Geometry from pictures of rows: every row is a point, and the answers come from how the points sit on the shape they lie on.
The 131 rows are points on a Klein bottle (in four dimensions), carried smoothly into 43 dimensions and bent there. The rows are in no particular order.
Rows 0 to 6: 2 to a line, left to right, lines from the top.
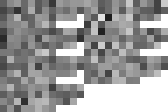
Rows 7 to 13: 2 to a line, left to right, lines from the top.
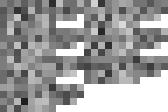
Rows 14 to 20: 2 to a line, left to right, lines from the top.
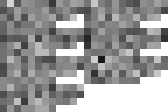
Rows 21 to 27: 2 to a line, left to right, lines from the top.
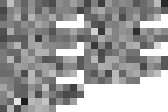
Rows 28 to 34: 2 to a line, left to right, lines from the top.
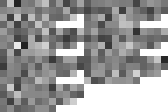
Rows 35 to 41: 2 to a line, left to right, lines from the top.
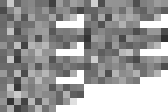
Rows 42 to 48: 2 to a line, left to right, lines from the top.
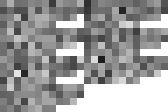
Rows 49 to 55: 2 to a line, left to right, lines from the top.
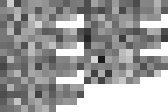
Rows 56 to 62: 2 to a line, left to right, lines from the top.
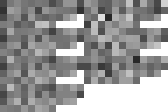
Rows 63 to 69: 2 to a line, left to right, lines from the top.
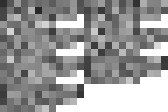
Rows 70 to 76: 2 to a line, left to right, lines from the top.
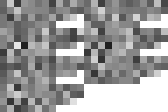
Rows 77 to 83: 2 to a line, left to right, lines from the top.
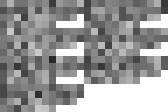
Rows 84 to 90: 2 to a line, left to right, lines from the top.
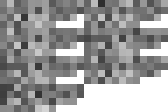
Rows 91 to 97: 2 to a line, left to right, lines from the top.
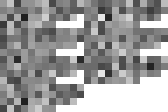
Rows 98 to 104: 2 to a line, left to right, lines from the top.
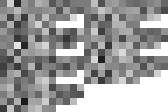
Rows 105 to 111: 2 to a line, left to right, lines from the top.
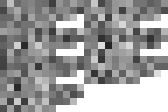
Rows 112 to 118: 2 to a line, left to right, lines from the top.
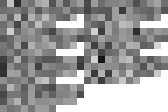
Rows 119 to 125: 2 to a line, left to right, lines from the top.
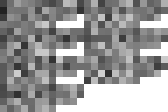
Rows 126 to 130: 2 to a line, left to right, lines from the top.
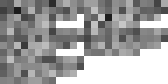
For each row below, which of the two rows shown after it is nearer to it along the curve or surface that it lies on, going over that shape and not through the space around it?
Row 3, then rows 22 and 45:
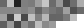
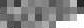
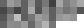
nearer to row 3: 45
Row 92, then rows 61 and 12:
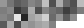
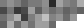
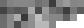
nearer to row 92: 61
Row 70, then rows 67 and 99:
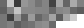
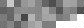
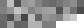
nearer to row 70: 67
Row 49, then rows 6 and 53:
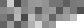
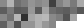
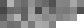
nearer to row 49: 6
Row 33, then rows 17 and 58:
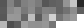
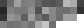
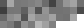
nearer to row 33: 17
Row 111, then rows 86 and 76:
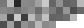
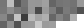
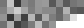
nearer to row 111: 76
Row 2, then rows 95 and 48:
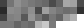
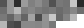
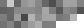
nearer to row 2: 95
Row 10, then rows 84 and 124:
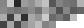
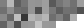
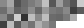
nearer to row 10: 124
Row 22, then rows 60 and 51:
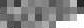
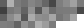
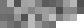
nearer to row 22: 60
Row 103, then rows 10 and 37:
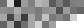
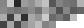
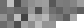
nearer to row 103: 10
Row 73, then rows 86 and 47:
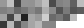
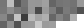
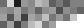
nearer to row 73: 47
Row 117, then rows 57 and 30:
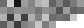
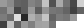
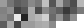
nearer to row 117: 57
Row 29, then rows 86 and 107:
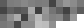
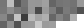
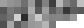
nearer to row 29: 107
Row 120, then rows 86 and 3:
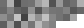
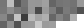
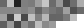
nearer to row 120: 3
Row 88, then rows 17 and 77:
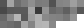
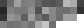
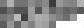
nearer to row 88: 77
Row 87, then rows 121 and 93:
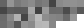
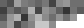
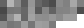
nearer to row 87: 121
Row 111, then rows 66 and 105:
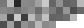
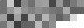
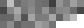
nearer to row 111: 66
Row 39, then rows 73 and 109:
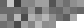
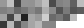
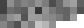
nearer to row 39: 73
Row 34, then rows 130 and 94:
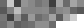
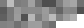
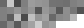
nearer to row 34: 130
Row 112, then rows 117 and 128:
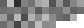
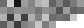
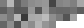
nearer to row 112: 128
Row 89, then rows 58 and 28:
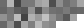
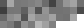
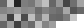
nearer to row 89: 28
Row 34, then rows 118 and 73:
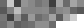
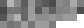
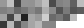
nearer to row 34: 118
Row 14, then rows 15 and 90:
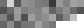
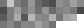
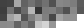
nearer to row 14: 15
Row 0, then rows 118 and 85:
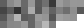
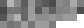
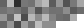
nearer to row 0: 118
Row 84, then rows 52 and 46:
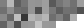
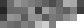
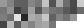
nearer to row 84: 46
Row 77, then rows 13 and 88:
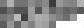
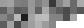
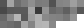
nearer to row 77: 13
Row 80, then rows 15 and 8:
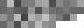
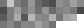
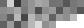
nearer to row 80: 8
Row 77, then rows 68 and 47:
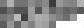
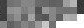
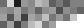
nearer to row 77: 47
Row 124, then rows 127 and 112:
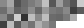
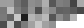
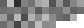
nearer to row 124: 112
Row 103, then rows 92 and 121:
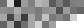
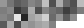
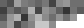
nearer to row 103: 92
